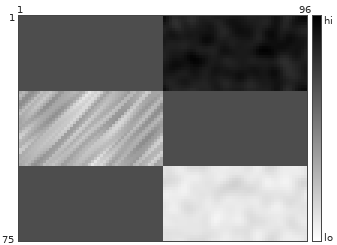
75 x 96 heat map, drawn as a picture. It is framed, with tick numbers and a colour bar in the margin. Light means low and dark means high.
It is made of 3 by 2 panels. Panel 1,1: high, flat. Panel 1,2: very high, blotchy, faint in contrast. Panel 2,1: low, slanting up to the right. Panel 2,2: high, flat. Panel 3,1: high, flat. Panel 3,2: very low, blotchy, faint in contrast.
